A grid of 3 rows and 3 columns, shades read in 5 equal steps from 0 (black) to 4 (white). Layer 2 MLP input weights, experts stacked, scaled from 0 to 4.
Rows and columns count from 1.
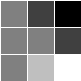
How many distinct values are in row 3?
3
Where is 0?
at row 1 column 3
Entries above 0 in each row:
2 3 3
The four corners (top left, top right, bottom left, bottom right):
2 0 2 4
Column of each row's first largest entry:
1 1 3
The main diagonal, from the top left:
2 2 4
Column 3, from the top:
0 1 4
